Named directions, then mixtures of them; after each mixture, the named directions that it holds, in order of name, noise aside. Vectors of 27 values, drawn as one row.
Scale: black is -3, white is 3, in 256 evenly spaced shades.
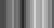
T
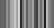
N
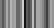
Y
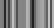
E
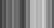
T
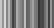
E, T, Y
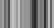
E, N, T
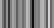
E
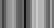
T, Y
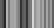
N, T, Y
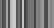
E, N, Y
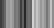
T, Y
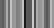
Y
